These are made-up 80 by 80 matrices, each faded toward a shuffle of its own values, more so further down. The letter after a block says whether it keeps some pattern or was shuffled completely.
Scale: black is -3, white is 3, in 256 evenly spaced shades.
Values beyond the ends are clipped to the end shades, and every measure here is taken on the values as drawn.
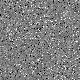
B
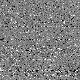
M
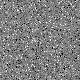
B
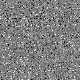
M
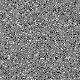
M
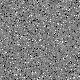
B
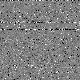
M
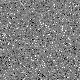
B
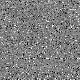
M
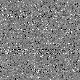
M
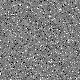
B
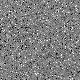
B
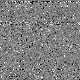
M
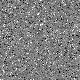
B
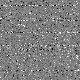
M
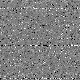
M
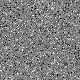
B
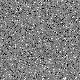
B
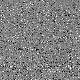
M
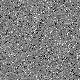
B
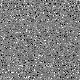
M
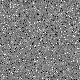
B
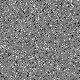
B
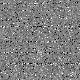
M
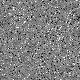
B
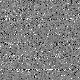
M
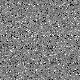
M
